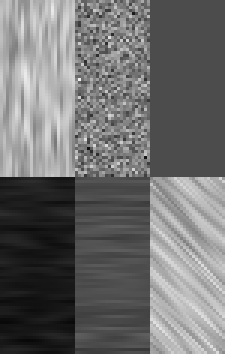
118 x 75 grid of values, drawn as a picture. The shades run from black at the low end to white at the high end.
The table splits into 2 rows of 3 panels. Panel 1,1: high, streaked downward. Panel 1,2: middling, fine-grained, strong in contrast. Panel 1,3: low, flat. Panel 2,1: very low, streaked across, faint in contrast. Panel 2,2: low, streaked across, faint in contrast. Panel 2,3: high, slanting down to the right.
